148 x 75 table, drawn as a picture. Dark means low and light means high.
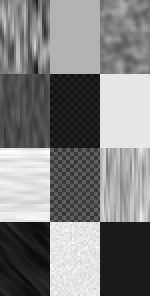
The table splits into 4 rows of 3 panels. Panel 1,1: middling, streaked downward, strong in contrast. Panel 1,2: high, flat. Panel 1,3: middling, blotchy. Panel 2,1: low, streaked downward, faint in contrast. Panel 2,2: very low, checkered, faint in contrast. Panel 2,3: very high, flat. Panel 3,1: very high, streaked across, faint in contrast. Panel 3,2: low, checkered. Panel 3,3: high, streaked downward. Panel 4,1: very low, slanting down to the right, faint in contrast. Panel 4,2: very high, fine-grained, faint in contrast. Panel 4,3: very low, flat.
